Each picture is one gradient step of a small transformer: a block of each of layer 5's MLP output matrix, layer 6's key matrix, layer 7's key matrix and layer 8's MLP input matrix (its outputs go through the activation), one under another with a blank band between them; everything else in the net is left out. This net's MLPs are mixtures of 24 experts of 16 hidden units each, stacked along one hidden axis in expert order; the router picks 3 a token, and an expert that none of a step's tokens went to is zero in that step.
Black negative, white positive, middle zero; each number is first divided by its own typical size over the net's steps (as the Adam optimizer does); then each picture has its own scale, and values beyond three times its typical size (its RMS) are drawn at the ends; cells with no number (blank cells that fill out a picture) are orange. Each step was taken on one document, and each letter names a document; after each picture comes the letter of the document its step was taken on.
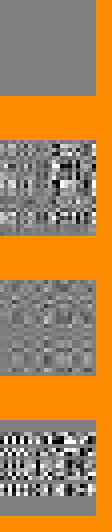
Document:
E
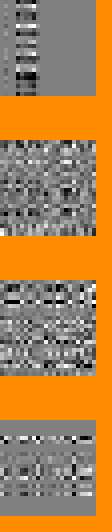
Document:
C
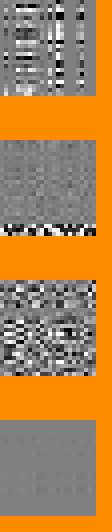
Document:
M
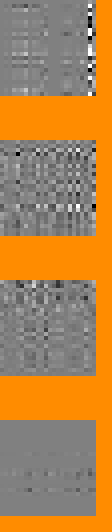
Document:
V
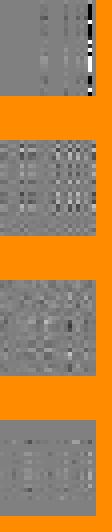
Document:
V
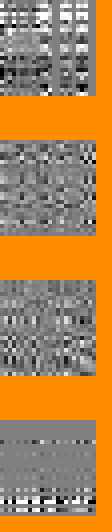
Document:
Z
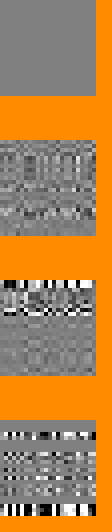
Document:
E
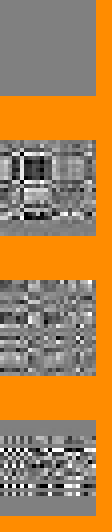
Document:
E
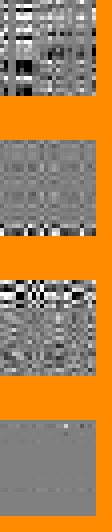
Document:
M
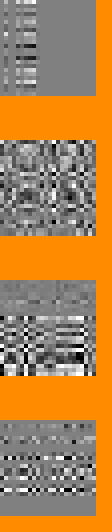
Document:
C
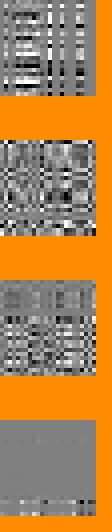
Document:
M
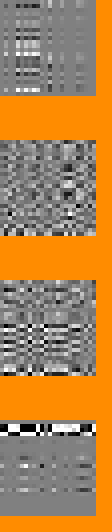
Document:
M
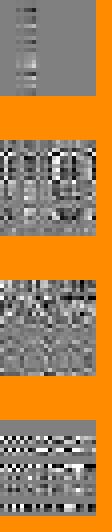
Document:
E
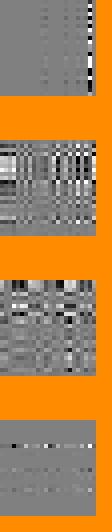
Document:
V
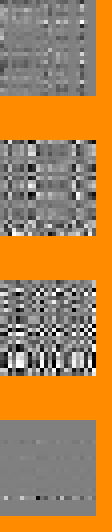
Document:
M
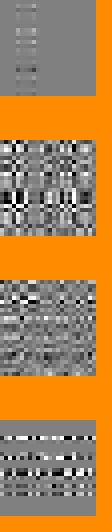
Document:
C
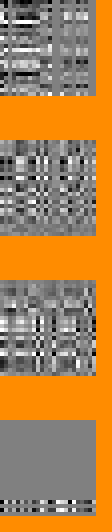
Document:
Z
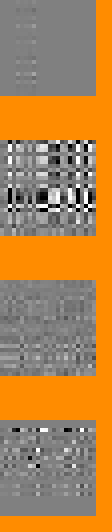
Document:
C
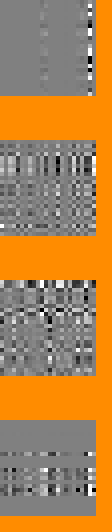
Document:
V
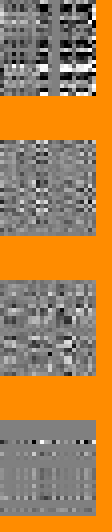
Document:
Z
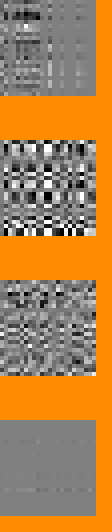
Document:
M
